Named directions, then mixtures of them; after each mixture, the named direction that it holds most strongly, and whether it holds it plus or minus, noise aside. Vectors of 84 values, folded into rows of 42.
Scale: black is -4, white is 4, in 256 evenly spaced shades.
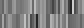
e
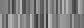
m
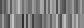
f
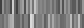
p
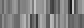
e, plus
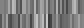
m, minus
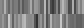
e, plus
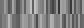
e, plus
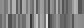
m, minus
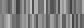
f, minus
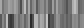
m, minus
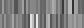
e, minus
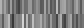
f, minus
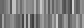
f, plus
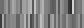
e, plus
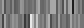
e, minus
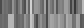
p, plus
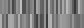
m, plus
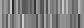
m, plus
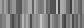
f, minus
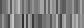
f, plus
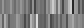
e, minus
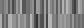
m, plus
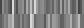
p, plus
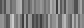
f, plus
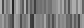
p, minus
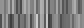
m, minus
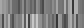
f, minus
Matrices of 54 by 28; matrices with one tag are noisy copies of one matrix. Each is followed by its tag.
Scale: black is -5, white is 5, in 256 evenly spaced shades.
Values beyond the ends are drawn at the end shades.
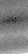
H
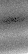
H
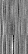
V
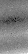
H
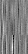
V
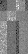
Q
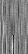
V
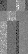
Q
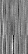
V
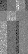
Q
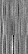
V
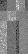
Q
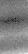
H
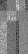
Q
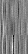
V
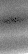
H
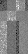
Q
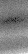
H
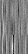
V
